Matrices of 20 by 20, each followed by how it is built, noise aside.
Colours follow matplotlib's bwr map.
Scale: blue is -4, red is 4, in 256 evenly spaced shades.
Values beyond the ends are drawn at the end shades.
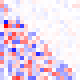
lower triangular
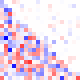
lower triangular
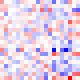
low rank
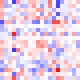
low rank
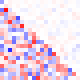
lower triangular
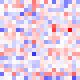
low rank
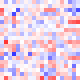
low rank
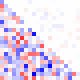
lower triangular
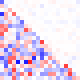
lower triangular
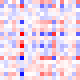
low rank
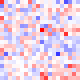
low rank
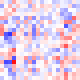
low rank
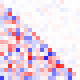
lower triangular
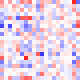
low rank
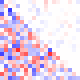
lower triangular
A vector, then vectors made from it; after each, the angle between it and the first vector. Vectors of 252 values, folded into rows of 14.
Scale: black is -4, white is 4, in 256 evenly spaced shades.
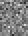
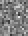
partly aligned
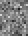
partly aligned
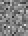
nearly parallel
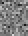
nearly opposite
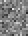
orthogonal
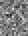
partly opposed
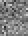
partly aligned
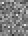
nearly parallel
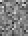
orthogonal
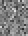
partly opposed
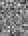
nearly parallel
